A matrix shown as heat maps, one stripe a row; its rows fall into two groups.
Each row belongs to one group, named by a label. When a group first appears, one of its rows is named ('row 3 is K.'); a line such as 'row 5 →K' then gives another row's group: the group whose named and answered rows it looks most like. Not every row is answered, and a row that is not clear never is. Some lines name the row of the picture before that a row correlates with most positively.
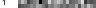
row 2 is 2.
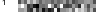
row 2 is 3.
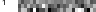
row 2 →2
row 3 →3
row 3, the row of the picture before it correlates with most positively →3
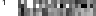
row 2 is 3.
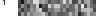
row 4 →2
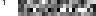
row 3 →3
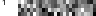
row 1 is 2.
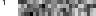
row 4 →3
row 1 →2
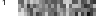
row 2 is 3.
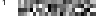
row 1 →3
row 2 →2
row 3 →3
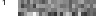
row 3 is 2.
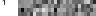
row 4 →3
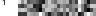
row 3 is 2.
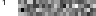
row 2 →3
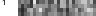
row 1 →3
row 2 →3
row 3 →2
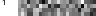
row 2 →2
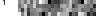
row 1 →2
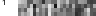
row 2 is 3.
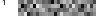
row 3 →2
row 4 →3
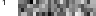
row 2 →2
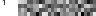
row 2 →2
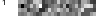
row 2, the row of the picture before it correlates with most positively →2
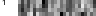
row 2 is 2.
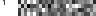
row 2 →3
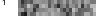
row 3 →3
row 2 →2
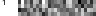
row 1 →2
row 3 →2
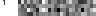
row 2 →3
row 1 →2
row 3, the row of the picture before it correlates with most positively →2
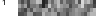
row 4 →2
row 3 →3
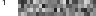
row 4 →3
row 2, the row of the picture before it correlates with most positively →1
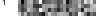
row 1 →2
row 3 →2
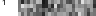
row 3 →3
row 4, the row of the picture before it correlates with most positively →4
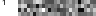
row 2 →3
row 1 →2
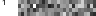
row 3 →3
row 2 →3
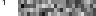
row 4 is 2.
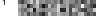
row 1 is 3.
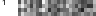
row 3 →2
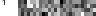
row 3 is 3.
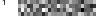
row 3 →2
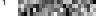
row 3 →3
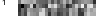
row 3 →2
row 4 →2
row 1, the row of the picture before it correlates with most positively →1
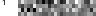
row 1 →3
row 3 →3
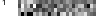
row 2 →3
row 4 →3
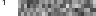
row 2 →3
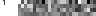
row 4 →3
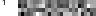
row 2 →2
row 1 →2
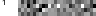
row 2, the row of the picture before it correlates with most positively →3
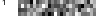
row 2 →2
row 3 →2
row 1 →3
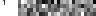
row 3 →3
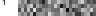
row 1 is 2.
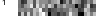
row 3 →2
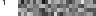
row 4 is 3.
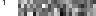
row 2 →2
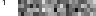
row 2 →3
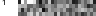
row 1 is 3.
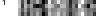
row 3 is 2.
